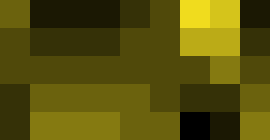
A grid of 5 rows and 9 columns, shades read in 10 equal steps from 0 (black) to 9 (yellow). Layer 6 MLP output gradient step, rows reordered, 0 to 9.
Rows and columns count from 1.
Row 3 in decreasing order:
5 3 3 3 3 3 3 3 3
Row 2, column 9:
2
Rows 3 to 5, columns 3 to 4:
3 3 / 4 4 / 5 5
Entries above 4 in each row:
2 2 1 0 4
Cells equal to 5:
5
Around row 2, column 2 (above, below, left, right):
1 3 3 2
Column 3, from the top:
1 2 3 4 5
